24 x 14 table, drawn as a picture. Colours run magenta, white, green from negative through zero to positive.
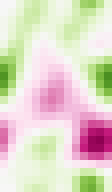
Average level on the scale: 50%. Grain: blotchy. Stripes: none. Lone odd cells: none.
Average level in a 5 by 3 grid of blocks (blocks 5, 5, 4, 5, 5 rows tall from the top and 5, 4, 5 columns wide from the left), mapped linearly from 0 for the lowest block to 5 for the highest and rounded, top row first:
5 5 5 / 5 3 5 / 4 1 4 / 3 4 0 / 4 4 4
